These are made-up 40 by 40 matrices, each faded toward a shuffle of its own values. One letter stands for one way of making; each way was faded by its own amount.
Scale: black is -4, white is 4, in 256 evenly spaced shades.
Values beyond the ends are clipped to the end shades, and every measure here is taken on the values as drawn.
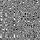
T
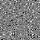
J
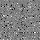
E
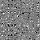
T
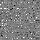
E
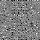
J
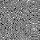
J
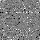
E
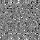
J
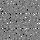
E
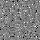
E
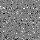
E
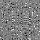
J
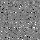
E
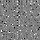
T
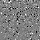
E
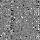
T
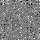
E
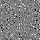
T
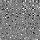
J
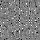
T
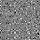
J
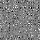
T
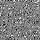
E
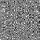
J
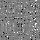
T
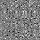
J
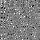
T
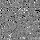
E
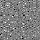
J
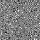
J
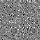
J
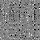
T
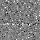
E
